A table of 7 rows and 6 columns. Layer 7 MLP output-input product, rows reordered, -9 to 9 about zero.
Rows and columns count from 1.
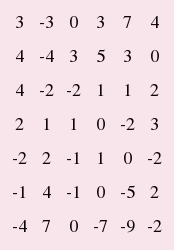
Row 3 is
4 -2 -2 1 1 2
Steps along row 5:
up down up down down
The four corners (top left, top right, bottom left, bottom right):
3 4 -4 -2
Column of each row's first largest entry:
5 4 1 6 2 2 2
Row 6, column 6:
2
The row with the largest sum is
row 1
